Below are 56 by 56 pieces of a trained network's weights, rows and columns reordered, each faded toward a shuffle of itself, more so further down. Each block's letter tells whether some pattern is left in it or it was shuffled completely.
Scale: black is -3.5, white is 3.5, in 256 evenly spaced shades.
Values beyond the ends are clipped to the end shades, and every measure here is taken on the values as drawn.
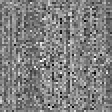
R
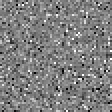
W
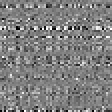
R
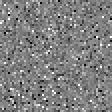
W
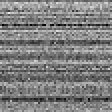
R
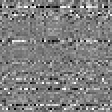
R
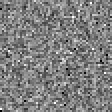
W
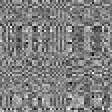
R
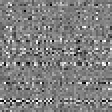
R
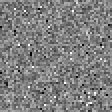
W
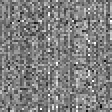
R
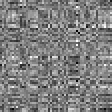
R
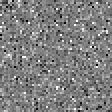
W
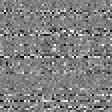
R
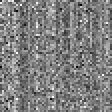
R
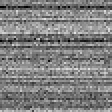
R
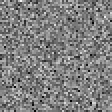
W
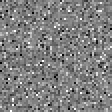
W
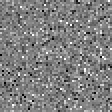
W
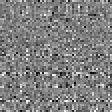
R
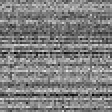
R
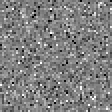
W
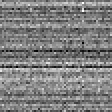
R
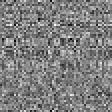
R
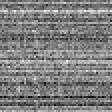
R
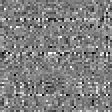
R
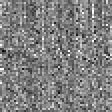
R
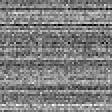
R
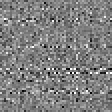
R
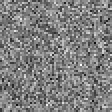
W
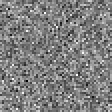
W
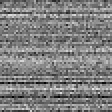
R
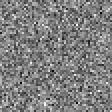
W
